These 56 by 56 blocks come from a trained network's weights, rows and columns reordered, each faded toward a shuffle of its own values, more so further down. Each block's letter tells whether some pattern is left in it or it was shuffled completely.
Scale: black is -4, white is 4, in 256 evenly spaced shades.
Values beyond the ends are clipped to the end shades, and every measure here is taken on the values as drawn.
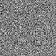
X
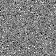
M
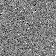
M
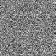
X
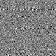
X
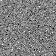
M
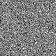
M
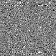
X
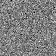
M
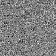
X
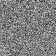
M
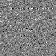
X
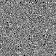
X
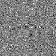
X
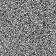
M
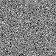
M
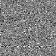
X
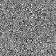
X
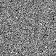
M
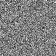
M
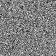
M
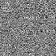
X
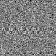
X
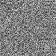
X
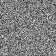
M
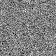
M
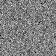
M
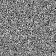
M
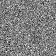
M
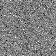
M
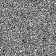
M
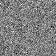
M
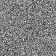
M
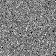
M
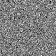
M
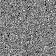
M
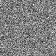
X
